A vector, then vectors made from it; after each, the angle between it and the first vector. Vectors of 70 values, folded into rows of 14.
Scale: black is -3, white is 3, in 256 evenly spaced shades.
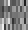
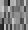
nearly opposite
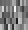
orthogonal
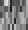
partly aligned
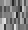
partly aligned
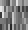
partly opposed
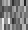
nearly parallel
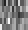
orthogonal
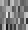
partly opposed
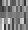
nearly parallel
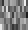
orthogonal
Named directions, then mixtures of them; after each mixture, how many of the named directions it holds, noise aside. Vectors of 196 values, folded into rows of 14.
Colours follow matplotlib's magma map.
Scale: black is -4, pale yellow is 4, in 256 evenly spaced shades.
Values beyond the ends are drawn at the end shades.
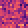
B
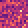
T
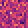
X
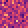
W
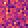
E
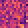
three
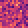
three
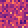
two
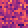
one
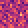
three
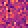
two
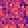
one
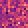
three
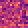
two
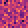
two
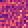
one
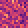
three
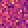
three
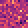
three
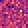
two
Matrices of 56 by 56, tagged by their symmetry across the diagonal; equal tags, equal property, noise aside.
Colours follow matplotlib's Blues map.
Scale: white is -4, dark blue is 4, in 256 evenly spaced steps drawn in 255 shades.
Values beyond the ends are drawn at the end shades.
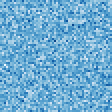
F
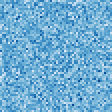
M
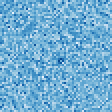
M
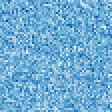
F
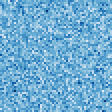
F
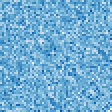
M
